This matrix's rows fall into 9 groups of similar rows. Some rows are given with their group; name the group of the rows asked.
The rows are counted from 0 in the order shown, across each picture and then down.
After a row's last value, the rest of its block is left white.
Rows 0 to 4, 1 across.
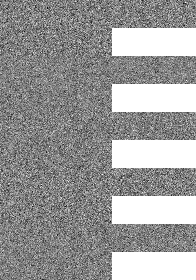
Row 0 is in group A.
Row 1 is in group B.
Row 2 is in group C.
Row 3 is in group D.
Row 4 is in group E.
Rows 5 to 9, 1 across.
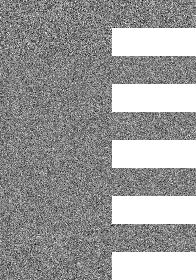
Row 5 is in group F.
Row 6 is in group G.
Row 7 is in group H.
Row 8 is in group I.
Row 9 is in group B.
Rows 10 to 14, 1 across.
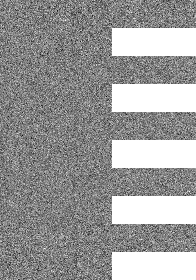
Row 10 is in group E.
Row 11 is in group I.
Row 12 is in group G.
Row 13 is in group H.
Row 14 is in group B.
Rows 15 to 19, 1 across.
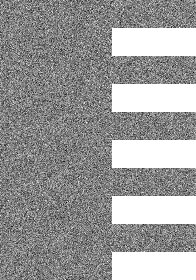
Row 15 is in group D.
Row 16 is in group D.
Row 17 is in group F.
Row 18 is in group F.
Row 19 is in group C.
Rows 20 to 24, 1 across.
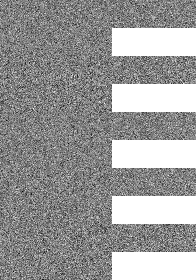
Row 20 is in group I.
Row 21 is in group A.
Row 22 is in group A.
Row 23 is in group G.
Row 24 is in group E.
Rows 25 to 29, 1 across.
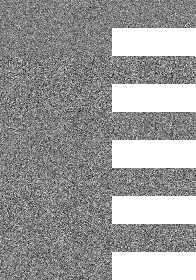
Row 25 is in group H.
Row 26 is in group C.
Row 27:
C
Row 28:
B
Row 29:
C
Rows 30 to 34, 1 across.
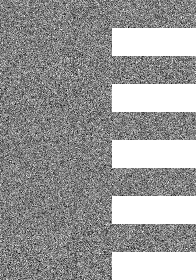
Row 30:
H
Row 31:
F
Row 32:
A
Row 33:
D
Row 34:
B
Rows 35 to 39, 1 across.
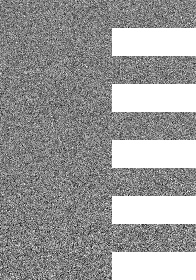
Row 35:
H
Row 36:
F
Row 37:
D
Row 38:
H
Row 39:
A
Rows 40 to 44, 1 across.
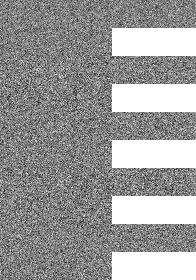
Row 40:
A
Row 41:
B
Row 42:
H
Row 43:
C
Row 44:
D
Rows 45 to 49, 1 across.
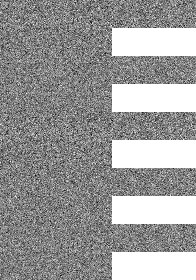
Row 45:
A
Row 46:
H
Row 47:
A
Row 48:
I
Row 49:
A
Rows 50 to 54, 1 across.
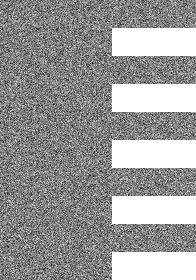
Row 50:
A
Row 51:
I
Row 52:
I
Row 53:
H
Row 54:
D
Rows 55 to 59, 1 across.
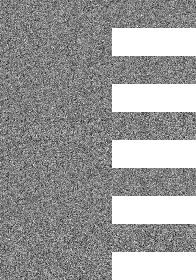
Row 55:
B
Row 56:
A
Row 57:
A
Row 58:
A
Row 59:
C
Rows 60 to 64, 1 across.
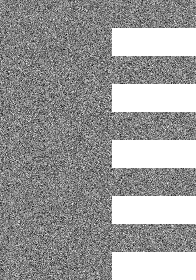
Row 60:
F
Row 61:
D
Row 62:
D
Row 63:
D
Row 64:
G
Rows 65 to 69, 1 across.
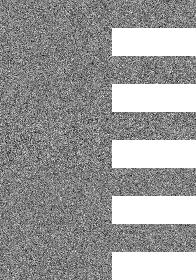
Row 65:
E
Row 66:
C
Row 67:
B
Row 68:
D
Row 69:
G
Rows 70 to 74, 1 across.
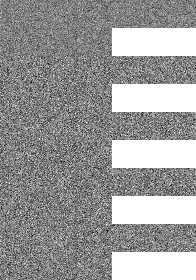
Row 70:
B
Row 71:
G
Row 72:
F
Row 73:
C
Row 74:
B
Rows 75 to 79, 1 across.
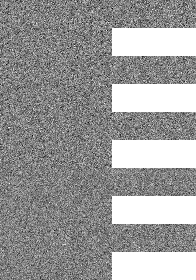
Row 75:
A
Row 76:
A
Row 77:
D
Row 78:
C
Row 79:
E
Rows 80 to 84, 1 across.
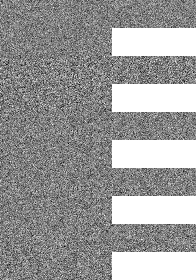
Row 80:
D
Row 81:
A
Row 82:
A
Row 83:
A
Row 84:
B
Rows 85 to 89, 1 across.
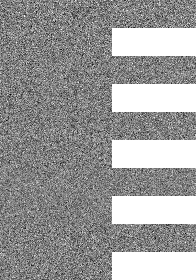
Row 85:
H
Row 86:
B
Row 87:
A
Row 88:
F
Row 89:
E
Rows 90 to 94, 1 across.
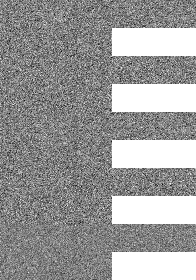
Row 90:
B
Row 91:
D
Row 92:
B
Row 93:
C
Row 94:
F
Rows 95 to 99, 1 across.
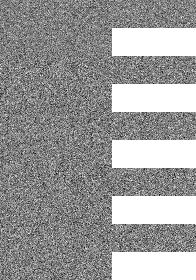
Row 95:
H
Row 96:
F
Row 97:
A
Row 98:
E
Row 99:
D
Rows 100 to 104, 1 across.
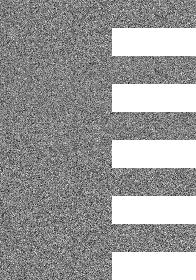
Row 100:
H
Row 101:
H
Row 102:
B
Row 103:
D
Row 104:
H
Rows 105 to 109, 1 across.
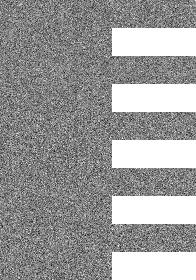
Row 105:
C
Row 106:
B
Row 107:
G
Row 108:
I
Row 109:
D
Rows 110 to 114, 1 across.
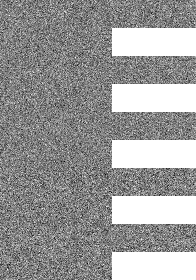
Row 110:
C
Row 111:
F
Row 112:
F
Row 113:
E
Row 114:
B
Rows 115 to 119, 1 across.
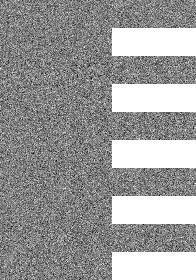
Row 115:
D
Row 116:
A
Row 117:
E
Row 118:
E
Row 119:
C
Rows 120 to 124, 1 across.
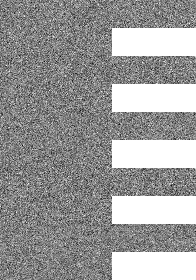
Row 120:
H
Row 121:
C
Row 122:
D
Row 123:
C
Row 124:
B
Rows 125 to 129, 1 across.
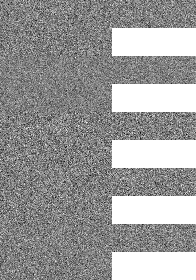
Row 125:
G
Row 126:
F
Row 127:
F
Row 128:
H
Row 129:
F
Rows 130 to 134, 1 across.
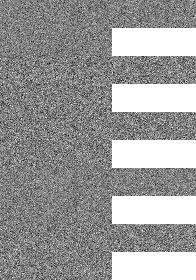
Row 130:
E
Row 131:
A
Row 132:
I
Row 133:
B
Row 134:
I
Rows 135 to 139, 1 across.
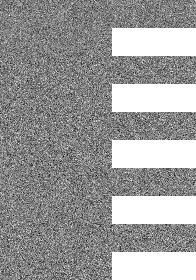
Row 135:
C
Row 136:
I
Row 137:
I
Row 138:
E
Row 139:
D
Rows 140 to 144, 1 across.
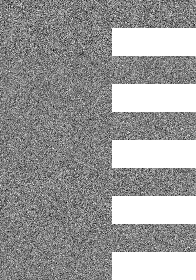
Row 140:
C
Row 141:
C
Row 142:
H
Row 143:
F
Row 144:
H
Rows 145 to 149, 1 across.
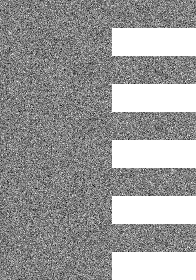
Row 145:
I
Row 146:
H
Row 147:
H
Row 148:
G
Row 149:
H
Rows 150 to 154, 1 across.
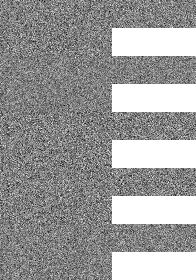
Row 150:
G
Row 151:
F
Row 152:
D
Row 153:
D
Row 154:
G
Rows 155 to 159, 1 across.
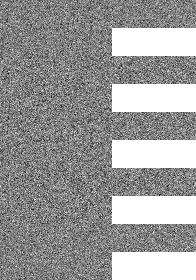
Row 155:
A
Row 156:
D
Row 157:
A
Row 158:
E
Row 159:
H
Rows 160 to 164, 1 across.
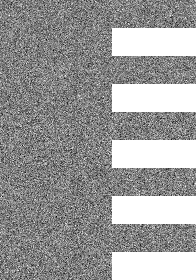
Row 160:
C
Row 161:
B
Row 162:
D
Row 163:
E
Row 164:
F
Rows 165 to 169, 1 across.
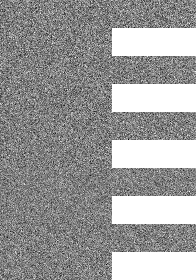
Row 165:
H
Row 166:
F
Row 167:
H
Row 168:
H
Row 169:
I
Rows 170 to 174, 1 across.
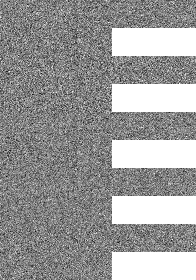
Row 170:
B
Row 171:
D
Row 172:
B
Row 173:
A
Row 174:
I
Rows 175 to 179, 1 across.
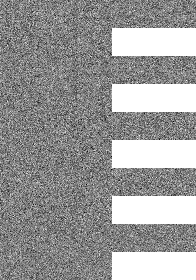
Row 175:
B
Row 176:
B
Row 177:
E
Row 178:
D
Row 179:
I
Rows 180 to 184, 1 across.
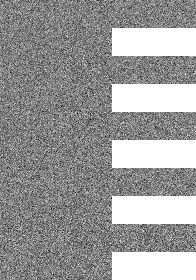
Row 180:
D
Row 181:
E
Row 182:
H
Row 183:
D
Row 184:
C
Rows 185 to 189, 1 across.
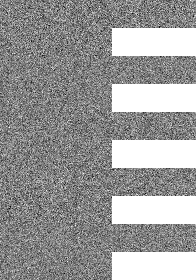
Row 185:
E
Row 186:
G
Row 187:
C
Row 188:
B
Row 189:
F
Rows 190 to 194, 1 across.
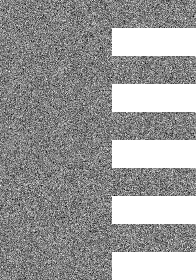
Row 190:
E
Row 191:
C
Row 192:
C
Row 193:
F
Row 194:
H
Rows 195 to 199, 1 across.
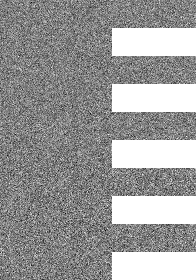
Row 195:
H
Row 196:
D
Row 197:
B
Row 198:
C
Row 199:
E
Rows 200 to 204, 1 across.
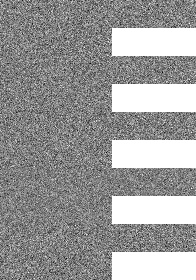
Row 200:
D
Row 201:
H
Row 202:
I
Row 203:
I
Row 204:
F
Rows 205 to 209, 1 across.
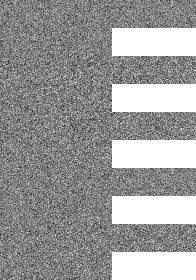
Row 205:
G
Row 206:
A
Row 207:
H
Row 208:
G
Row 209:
I
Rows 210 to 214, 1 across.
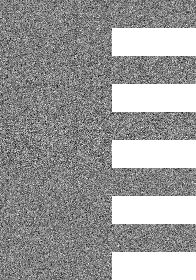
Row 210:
B
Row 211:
A
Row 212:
B
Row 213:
F
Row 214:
D
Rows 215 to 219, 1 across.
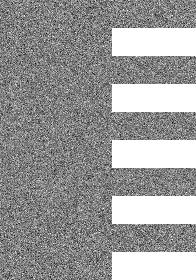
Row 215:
H
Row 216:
I
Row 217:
D
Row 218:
B
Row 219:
I
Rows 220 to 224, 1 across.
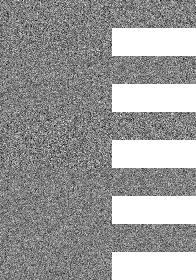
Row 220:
G
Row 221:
A
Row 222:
G
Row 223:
A
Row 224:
F
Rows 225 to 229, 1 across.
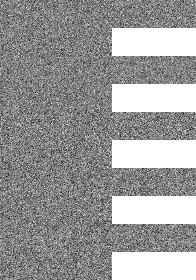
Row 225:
D
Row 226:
G
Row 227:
D
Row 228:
A
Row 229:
B
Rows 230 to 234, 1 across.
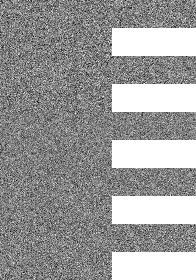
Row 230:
D
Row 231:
B
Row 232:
F
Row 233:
I
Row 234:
I
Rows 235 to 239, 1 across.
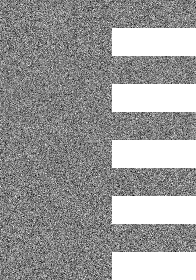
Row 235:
B
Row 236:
D
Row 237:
F
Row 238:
I
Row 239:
D
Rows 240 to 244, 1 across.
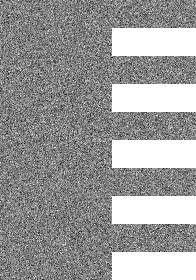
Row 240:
D
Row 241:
D
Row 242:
A
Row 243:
F
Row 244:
E
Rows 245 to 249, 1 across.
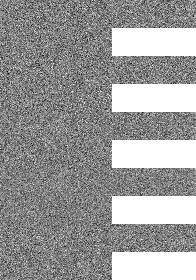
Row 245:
E
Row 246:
D
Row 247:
F
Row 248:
F
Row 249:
B
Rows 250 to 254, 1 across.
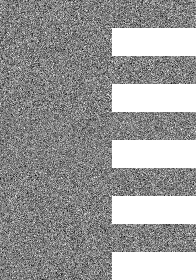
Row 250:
F
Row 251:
D
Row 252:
H
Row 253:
I
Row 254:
E
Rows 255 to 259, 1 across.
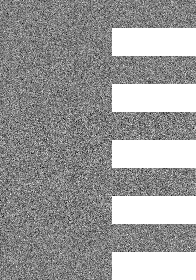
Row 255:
G
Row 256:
G
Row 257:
E
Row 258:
F
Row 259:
H
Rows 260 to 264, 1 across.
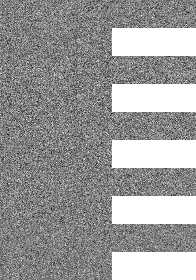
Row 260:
B
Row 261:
B
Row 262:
D
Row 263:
D
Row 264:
G
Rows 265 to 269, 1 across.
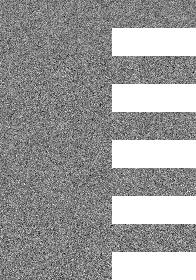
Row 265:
B
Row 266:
E
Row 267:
C
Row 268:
H
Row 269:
D
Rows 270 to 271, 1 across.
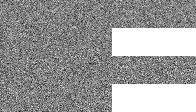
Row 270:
G
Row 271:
H
